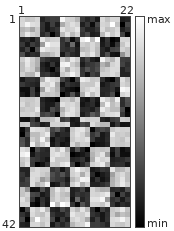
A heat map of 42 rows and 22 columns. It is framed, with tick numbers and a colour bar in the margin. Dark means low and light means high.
Histogram: two levels. Grain: checkered. Slope: none. Symmetry: a half turn.
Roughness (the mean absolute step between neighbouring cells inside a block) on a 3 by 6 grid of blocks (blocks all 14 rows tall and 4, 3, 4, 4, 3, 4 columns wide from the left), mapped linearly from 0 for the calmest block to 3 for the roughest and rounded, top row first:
002232 / 223322 / 232200
